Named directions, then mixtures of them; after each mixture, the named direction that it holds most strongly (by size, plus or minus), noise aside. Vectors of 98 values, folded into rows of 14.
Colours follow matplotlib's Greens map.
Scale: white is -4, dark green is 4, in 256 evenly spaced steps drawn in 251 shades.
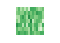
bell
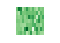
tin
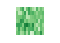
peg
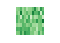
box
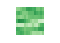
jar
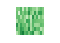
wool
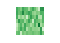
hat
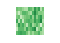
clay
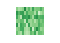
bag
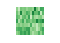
box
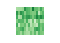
bag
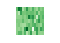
tin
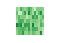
wool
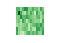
clay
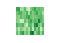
peg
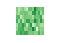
clay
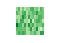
bell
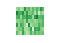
bag
